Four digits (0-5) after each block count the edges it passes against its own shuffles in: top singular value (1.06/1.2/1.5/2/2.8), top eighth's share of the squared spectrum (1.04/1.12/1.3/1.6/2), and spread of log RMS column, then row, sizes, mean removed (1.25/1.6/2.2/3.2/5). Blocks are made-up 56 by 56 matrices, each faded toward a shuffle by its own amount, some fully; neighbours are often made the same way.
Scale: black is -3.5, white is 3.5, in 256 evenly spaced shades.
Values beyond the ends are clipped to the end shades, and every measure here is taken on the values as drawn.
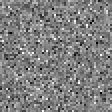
0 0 0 0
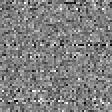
2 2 0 3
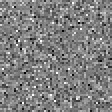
0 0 0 0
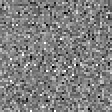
0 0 0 1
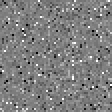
0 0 0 0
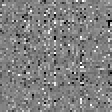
2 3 2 1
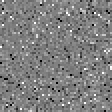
1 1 0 0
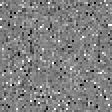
0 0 0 0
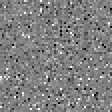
0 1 0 0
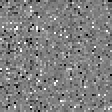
1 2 1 1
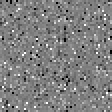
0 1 1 0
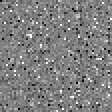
0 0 0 0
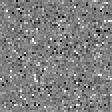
0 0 0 0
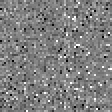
1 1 1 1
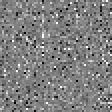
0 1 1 0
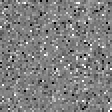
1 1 1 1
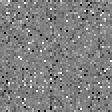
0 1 1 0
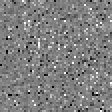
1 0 1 0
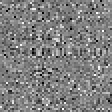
4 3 2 2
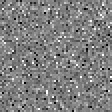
2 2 0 0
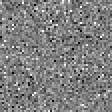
1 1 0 0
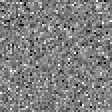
2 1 0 0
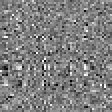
4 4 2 2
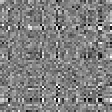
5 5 3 3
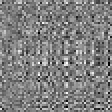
5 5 3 3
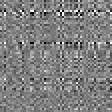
5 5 3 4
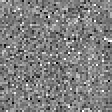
2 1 0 0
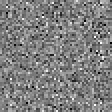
3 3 2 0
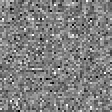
3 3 1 1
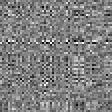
4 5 3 3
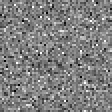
1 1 0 0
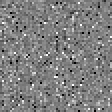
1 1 1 0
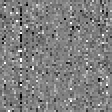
2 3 3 0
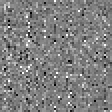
1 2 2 0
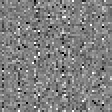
1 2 3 0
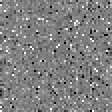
2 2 1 0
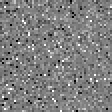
1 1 0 0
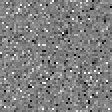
1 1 0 0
